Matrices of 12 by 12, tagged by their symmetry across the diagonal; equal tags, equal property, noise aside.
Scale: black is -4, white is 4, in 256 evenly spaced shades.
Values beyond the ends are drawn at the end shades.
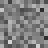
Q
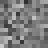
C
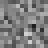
Q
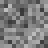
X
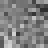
Q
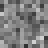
C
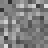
X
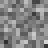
C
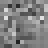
Q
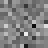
Q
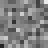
Q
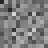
X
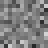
Q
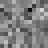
C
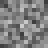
X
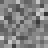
X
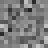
X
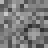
X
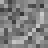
X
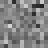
C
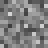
C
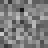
C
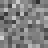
Q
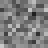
C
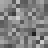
X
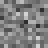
C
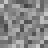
X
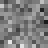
Q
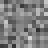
Q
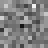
C
